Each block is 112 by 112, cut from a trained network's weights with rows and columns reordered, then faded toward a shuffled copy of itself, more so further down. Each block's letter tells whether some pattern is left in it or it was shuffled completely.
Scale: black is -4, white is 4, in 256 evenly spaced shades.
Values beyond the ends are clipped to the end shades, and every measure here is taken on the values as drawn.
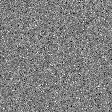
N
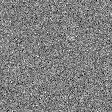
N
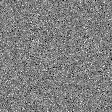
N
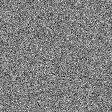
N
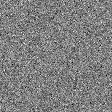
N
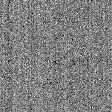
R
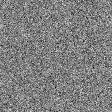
N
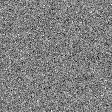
N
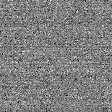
R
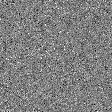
N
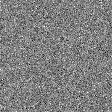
N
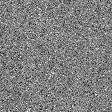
N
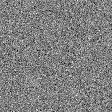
N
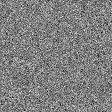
N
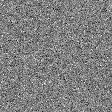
N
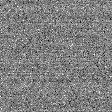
R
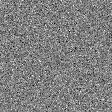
N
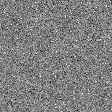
N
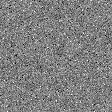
N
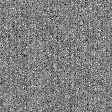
R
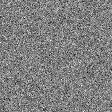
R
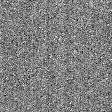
R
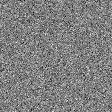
N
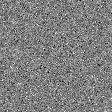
N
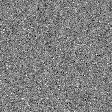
N
